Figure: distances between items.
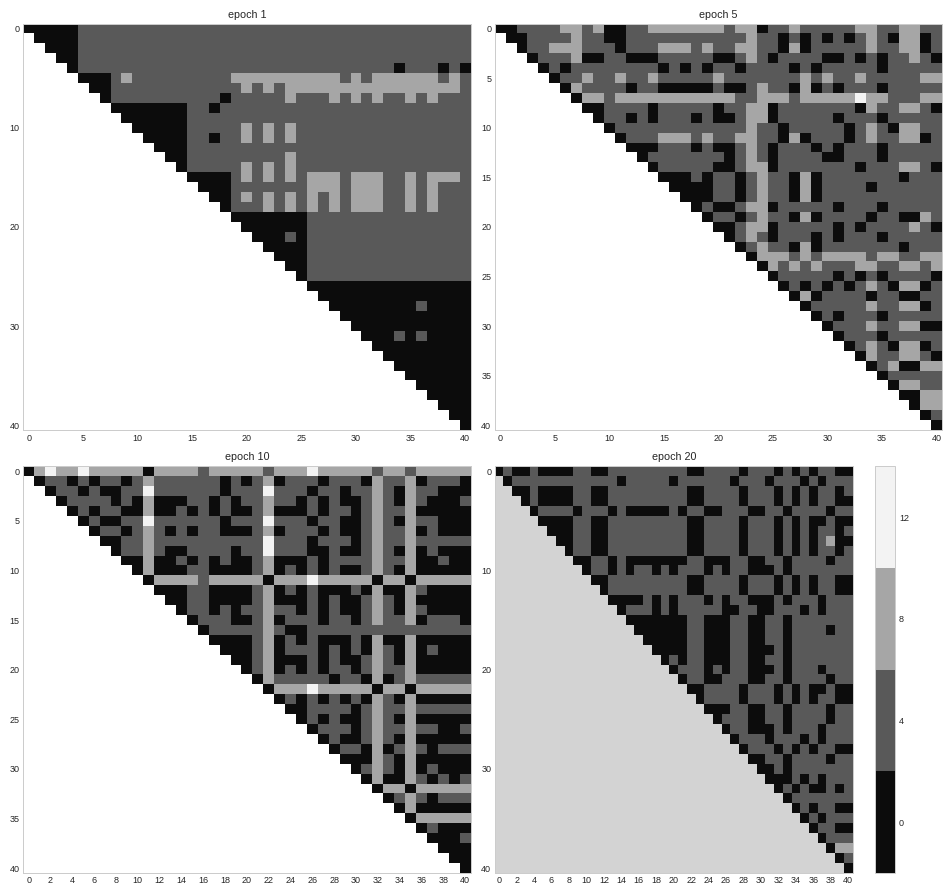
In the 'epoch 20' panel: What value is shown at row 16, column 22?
4
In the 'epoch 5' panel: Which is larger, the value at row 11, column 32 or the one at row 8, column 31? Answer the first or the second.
the second
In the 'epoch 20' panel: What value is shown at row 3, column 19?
4
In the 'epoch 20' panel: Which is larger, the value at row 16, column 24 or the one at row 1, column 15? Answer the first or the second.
the second
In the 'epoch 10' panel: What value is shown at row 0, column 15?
8
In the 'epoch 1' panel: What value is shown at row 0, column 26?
4
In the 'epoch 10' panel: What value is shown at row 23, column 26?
4
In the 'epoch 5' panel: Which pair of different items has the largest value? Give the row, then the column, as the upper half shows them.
7, 33
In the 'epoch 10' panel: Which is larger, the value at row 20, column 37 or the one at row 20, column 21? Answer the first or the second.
the second
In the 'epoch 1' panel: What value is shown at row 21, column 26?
4
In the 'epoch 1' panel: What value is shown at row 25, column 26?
4
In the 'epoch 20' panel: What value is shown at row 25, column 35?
4
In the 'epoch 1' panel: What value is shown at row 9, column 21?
4
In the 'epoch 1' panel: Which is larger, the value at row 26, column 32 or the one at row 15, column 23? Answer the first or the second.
the second
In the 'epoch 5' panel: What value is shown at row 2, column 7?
8
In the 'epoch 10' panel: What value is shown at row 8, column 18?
4
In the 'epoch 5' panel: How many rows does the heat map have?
41
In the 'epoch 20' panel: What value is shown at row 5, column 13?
4
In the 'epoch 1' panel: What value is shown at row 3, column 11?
4
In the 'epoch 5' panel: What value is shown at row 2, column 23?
8
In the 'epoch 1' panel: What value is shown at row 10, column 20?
8
